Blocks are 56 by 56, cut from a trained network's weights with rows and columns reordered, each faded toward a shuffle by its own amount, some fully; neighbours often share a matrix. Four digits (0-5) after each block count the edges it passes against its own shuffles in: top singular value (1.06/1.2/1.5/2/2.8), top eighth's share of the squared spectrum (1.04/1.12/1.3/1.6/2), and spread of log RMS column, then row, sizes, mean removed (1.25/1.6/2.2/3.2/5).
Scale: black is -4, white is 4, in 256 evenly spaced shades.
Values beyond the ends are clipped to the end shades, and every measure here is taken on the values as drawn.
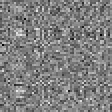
4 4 1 2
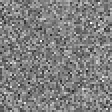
1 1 0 0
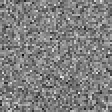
0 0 0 0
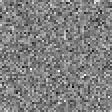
2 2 0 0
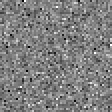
0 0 0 0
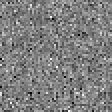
3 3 1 1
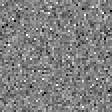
0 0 0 0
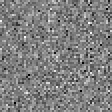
3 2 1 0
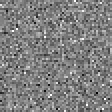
1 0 0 0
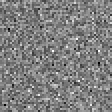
0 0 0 0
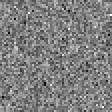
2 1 0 0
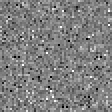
1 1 0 0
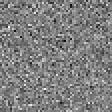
3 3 1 1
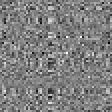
4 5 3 3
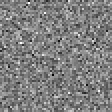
1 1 0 0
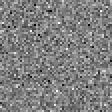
0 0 0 0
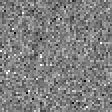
2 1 0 0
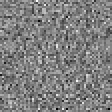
4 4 2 2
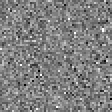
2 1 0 0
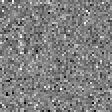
1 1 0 0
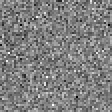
1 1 0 0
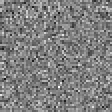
3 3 1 1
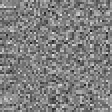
4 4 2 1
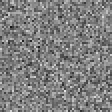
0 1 0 0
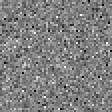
2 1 0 0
